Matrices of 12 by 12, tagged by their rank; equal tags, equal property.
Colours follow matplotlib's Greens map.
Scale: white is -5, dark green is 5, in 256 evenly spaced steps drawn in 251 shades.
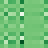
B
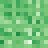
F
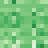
F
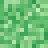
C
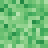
C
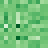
F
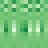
B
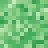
C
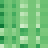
B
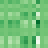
B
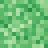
C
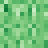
F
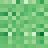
F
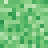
C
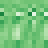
F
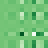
B
